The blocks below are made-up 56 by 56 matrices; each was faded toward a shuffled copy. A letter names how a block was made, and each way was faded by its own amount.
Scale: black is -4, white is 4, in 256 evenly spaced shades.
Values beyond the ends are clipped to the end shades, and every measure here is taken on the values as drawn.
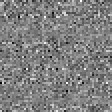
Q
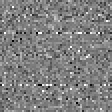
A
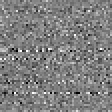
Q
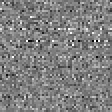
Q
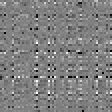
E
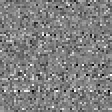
A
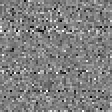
A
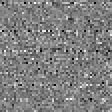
A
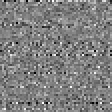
Q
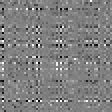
E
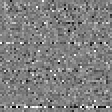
A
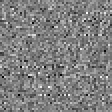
Q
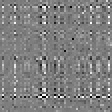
E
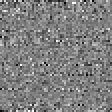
Q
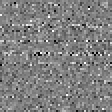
A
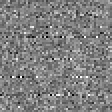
Q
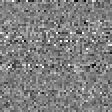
Q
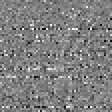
A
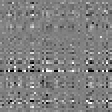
E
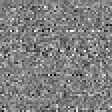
Q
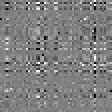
E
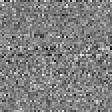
Q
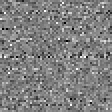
A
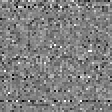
A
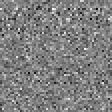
A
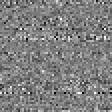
Q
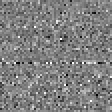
A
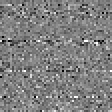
A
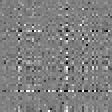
E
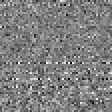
Q
